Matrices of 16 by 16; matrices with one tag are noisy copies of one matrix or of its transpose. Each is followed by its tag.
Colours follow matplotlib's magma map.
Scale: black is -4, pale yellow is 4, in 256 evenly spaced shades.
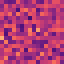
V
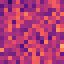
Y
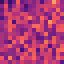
Y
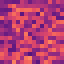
Y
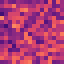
Y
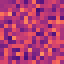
V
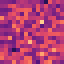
Y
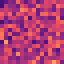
V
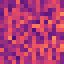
Y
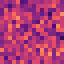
Y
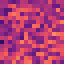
Y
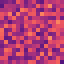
V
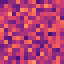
V
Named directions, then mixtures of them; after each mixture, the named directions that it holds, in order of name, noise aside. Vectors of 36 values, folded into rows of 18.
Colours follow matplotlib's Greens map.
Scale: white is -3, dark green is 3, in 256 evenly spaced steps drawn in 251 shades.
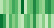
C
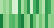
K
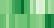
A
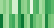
K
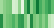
A, K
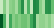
C, K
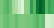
A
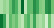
C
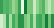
C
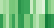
A, K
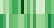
A, C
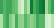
A, K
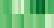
A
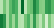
C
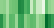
A, K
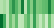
C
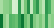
K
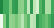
C, K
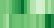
A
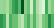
A, C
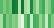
C, K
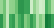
A, K
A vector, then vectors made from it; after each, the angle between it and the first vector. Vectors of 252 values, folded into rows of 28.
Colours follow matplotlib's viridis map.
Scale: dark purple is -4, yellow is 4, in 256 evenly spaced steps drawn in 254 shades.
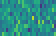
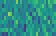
partly opposed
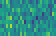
orthogonal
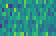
orthogonal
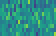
partly aligned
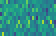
partly aligned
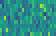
partly opposed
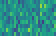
nearly opposite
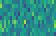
partly opposed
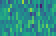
partly aligned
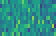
nearly parallel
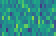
nearly parallel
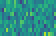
partly opposed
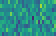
nearly opposite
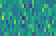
orthogonal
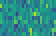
partly opposed
